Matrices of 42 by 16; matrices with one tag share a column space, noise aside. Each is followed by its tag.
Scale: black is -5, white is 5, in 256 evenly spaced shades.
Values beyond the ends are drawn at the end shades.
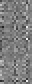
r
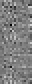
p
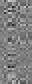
p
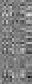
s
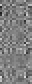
s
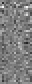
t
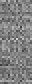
r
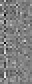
s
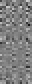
p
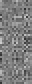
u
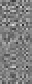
p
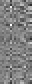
p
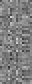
u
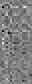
t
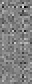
t
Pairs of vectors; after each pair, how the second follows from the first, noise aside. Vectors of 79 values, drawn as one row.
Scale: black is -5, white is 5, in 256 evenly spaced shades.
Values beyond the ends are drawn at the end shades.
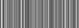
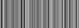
negated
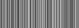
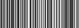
scaled up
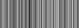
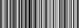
scaled up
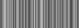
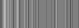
partly zeroed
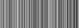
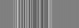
partly zeroed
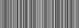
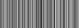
negated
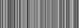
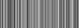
copied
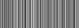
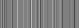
partly zeroed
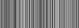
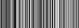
scaled up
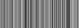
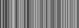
shuffled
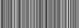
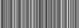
copied
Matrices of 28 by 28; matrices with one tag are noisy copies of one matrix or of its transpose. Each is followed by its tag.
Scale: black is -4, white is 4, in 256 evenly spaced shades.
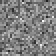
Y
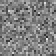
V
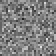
V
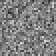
Y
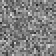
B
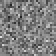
V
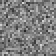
Y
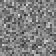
V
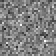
Y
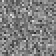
B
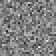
V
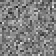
Y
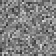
Y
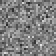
Y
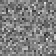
V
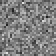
Y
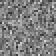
Y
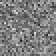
B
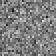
Y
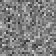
V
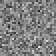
V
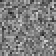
Y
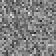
B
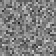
V
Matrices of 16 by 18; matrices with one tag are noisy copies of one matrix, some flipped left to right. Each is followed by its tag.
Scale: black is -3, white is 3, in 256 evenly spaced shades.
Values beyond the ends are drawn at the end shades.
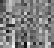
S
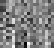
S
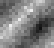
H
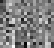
S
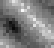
H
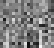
S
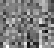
S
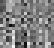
S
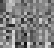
S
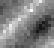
H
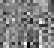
S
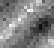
H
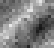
H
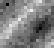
H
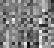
S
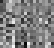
S
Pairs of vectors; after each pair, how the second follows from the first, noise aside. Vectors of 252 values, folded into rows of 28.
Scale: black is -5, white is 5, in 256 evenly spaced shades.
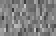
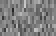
sign-scrambled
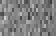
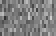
negated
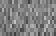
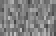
sign-scrambled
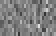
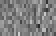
negated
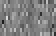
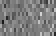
sign-scrambled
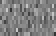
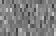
sign-scrambled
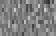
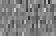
sign-scrambled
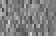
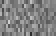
sign-scrambled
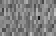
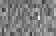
sign-scrambled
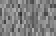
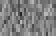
sign-scrambled
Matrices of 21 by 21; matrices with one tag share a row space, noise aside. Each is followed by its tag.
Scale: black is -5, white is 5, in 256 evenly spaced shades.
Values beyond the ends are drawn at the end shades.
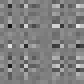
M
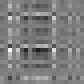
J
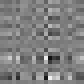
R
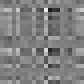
R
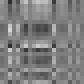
J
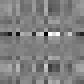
R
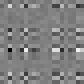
M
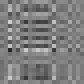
J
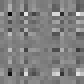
M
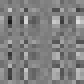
M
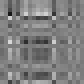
J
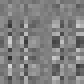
M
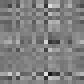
R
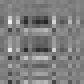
J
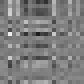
J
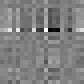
R
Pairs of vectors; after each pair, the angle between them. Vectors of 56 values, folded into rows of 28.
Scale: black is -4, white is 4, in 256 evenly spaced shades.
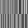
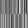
nearly opposite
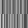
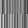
nearly parallel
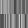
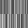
partly opposed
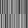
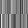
partly opposed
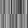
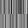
nearly parallel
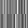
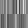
partly aligned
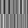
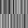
partly aligned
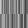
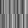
nearly opposite
